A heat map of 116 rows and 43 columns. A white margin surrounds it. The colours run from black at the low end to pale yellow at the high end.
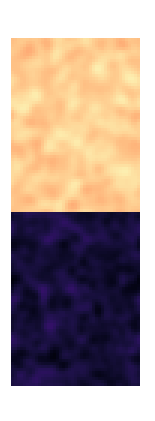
The table splits into 2 rows of 1 panel. Panel 1,1: very high, blotchy, faint in contrast. Panel 2,1: very low, blotchy, faint in contrast.
